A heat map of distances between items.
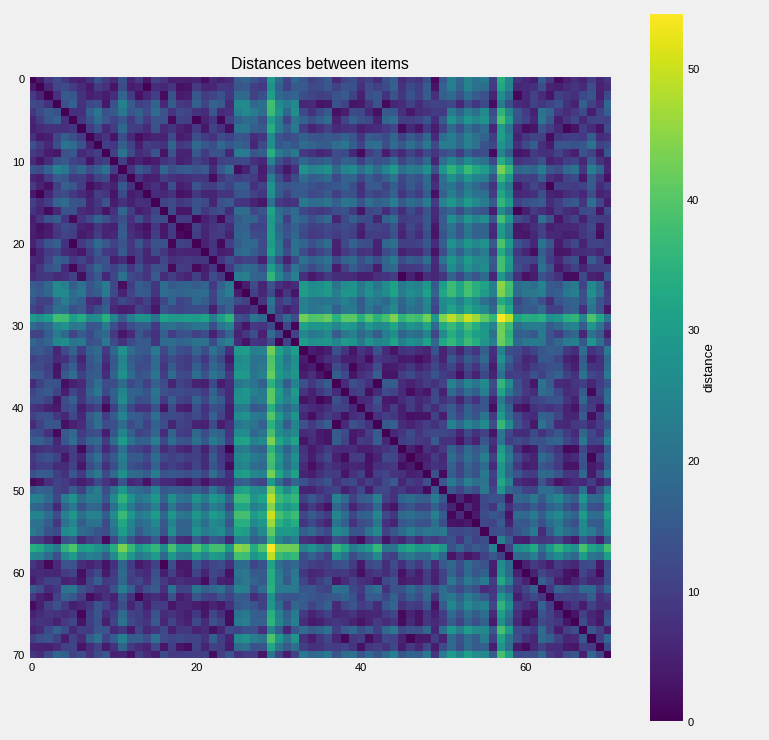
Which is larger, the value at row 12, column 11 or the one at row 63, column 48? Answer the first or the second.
the second
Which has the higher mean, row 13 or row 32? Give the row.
32
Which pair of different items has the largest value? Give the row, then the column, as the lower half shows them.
57, 29
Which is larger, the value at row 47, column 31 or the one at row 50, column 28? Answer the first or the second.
the second
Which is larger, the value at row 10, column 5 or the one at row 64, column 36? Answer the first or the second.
the second
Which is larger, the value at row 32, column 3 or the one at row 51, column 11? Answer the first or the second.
the second
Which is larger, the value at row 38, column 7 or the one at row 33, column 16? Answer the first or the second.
the first
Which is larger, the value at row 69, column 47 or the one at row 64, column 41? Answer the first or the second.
the second
